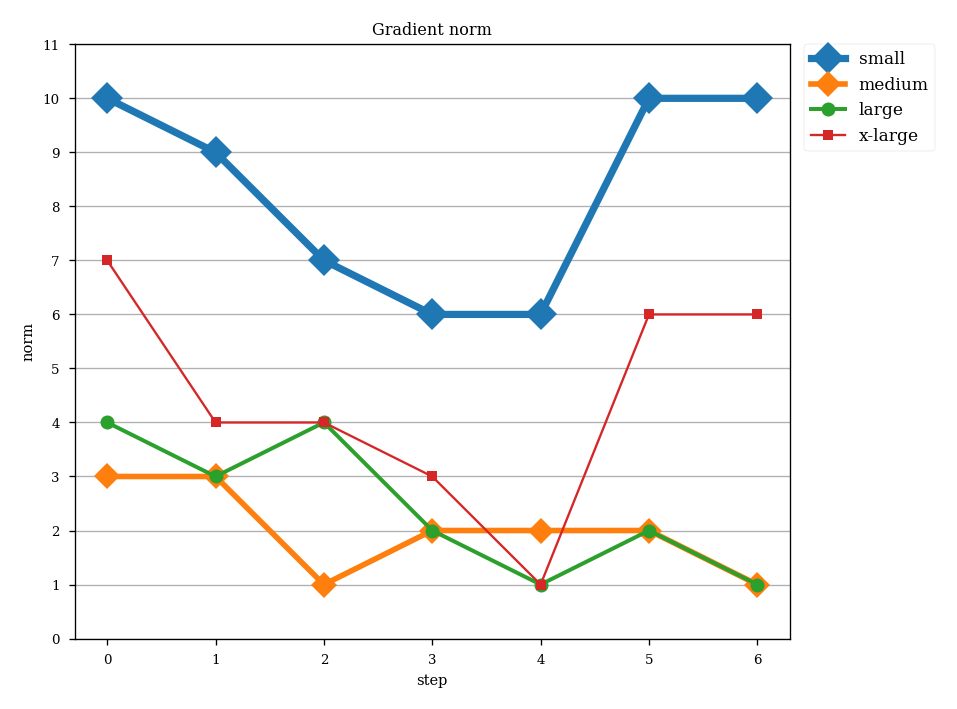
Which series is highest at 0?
small
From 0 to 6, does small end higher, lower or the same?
the same
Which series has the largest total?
small
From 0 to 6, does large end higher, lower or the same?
lower
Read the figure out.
Title: Gradient norm
x-axis: step, ticks 0 1 2 3 4 5 6
y-axis: norm, ticks 0 1 2 3 4 5 6 7 8 9 10 11
Legend: small, medium, large, x-large
Values:
small: 10 9 7 6 6 10 10
medium: 3 3 1 2 2 2 1
large: 4 3 4 2 1 2 1
x-large: 7 4 4 3 1 6 6
